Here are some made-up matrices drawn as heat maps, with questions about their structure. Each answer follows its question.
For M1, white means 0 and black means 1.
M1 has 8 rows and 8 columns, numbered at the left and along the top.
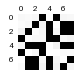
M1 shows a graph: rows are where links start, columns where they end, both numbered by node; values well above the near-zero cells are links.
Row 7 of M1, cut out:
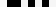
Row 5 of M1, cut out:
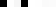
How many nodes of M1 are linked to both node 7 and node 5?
0
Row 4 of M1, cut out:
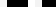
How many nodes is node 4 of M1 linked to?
5
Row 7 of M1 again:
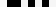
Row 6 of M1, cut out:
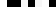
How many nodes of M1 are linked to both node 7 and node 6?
3
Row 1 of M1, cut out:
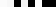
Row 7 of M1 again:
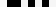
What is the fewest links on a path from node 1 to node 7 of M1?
1
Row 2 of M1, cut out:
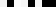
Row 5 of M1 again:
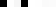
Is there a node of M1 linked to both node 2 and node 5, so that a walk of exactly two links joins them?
no
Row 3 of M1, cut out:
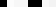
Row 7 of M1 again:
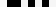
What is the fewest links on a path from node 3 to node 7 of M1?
2
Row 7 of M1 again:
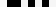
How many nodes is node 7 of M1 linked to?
4
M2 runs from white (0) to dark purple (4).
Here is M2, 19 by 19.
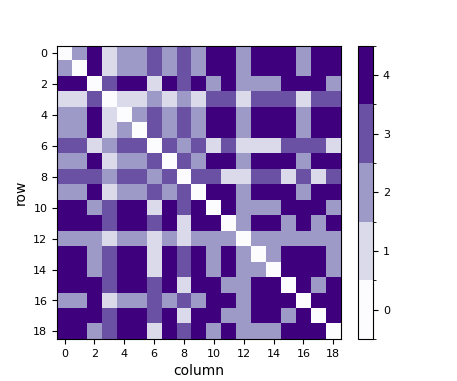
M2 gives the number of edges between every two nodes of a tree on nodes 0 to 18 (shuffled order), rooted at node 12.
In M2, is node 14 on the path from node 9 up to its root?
no
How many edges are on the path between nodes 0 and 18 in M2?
4
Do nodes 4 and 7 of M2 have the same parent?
yes
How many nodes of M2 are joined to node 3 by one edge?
8
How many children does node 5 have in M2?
0
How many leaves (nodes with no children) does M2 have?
15
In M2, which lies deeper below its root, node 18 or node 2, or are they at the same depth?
the same depth
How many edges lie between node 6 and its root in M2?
1
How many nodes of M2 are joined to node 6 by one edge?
6
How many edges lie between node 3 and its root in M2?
1
